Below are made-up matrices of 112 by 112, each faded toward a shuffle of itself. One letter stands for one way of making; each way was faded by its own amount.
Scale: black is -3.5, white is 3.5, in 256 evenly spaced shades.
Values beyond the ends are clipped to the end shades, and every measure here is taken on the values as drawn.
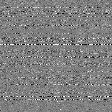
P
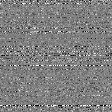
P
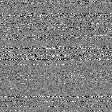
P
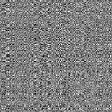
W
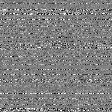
P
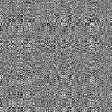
W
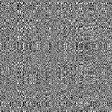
W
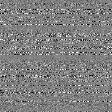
P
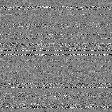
P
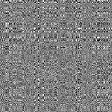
W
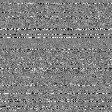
P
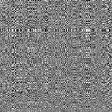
W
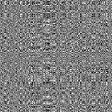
W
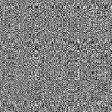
W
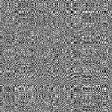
W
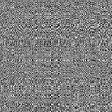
W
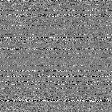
P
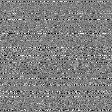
P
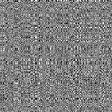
W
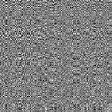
W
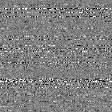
P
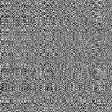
W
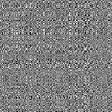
W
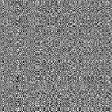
W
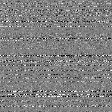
P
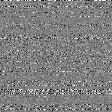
P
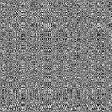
W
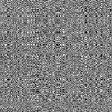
W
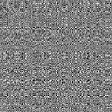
W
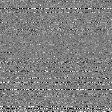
P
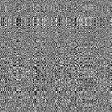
W
